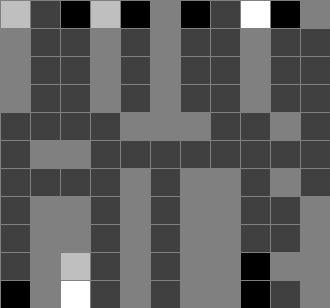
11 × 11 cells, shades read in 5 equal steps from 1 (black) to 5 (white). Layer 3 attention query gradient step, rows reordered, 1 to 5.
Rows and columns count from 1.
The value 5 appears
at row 1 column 9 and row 11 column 3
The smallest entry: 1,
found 7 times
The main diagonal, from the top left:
4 2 2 3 3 2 3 3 2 3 3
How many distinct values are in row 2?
2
